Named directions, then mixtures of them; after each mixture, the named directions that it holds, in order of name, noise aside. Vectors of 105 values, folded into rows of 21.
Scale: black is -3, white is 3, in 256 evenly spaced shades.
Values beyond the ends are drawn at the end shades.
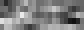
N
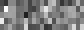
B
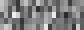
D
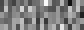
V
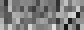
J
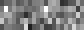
B, J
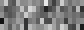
B, V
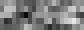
B, N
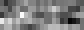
N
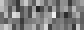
D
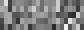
J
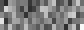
B, J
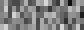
D, V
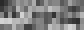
D, N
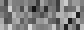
J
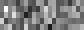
B, D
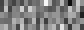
V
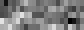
J, N
